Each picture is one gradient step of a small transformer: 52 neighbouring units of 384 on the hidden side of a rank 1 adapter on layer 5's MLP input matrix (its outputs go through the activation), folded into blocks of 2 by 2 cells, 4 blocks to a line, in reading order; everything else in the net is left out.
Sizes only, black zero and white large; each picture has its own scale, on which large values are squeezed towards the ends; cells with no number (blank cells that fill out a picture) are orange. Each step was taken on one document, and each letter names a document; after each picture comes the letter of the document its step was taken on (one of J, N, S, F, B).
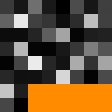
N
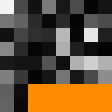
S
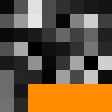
N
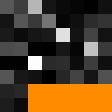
N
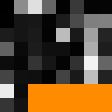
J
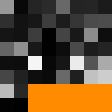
S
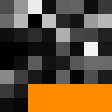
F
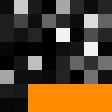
F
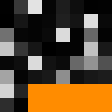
J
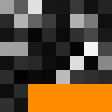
N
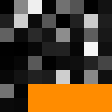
F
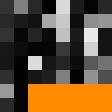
F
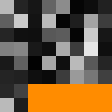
S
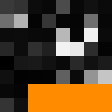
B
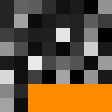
J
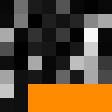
J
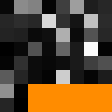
F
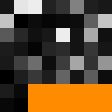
F
